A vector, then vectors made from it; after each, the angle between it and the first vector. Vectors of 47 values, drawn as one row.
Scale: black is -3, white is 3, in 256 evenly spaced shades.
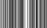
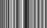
nearly opposite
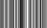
partly aligned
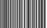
orthogonal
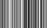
partly opposed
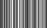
partly opposed
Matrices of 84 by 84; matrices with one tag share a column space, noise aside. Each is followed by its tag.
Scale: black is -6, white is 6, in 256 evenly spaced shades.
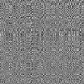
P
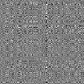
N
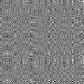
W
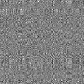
W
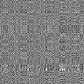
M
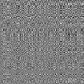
P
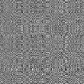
M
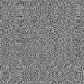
N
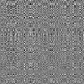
P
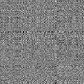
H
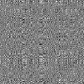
W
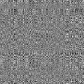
W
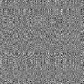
W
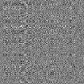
N
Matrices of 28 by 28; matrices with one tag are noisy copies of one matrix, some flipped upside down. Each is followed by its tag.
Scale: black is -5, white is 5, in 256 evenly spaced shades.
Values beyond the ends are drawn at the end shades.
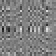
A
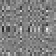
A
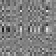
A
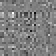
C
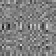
A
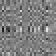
A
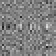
A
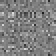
C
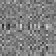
A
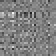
C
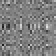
A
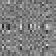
A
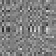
A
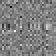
A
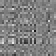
C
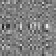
A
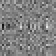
A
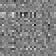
C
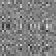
A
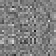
C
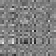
C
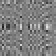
A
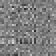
C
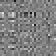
C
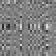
A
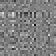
C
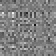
C
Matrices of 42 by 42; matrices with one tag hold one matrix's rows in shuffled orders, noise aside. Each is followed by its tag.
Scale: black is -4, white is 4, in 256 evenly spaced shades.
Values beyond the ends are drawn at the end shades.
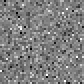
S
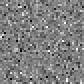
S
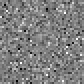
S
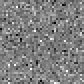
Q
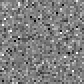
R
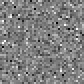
R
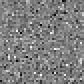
Q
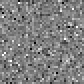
R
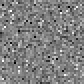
R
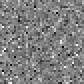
R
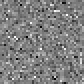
Q
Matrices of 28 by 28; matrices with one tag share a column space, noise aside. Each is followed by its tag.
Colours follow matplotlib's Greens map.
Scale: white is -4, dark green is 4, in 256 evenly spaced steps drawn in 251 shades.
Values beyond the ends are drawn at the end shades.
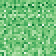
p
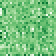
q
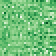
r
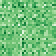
p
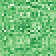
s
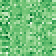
r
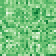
q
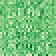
q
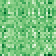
q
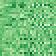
p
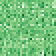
p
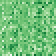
q
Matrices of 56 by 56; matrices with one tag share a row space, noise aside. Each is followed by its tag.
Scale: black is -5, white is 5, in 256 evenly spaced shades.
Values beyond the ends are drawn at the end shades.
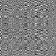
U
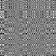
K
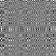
K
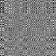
K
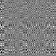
K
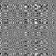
U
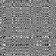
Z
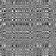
Z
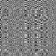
U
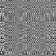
K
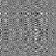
U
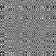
K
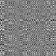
K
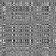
Z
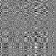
U
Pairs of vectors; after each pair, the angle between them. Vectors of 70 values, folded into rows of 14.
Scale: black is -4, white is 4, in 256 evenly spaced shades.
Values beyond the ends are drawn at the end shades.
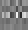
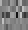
nearly opposite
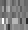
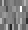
orthogonal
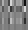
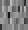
partly aligned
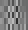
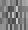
nearly opposite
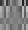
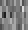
partly aligned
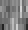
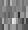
partly aligned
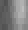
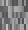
orthogonal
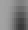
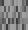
orthogonal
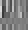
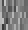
partly aligned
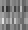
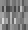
nearly parallel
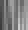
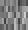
orthogonal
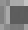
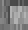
nearly opposite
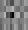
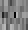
orthogonal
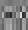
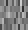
partly opposed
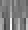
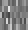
partly aligned
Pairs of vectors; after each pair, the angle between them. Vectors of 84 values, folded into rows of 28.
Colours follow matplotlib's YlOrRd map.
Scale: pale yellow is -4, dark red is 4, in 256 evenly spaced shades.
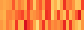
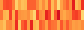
partly aligned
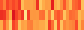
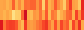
partly opposed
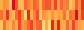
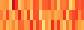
nearly parallel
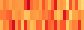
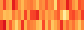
partly opposed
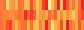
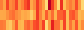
nearly opposite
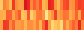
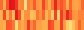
orthogonal
